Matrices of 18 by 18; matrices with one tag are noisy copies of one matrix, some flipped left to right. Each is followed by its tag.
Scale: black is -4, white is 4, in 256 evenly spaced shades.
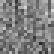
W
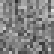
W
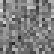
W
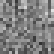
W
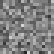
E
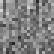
W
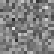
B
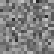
B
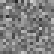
B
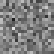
B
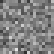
E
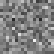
B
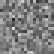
B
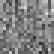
W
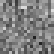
W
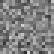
E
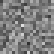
E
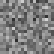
B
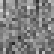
W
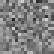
B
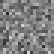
E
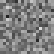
B
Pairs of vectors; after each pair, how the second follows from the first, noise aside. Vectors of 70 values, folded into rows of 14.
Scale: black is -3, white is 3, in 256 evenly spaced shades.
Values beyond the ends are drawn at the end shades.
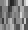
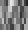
negated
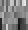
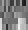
negated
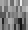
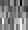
negated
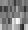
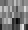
negated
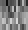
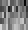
wrapped around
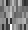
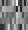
reversed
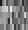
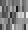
wrapped around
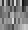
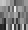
reversed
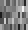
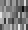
negated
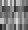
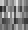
wrapped around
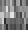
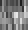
reversed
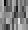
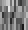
reversed
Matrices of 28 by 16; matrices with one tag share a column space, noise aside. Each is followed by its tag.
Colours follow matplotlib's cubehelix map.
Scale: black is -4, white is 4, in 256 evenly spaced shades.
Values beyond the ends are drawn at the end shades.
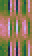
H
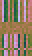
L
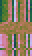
L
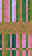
L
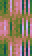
H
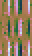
H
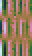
H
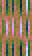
H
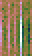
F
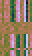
L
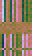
L
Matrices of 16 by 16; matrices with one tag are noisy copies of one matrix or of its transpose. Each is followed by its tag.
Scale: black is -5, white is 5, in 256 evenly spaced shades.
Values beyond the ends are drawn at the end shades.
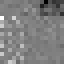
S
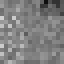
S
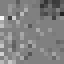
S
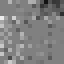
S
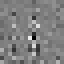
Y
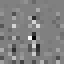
Y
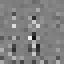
Y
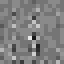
Y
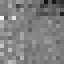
S
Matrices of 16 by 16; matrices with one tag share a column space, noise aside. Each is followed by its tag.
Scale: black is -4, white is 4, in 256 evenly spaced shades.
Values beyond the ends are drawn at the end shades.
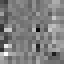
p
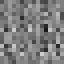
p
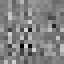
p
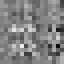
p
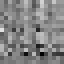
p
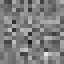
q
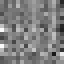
p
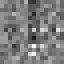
p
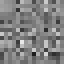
q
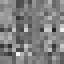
p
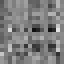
p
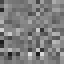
q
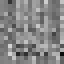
p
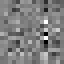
q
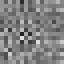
q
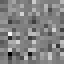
q
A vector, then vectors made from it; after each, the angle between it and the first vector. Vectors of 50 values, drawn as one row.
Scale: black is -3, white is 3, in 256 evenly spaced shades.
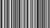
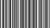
nearly opposite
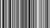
nearly opposite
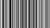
nearly opposite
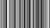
orthogonal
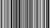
partly aligned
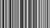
nearly opposite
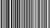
partly aligned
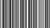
nearly opposite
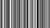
nearly parallel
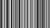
nearly parallel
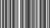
partly opposed
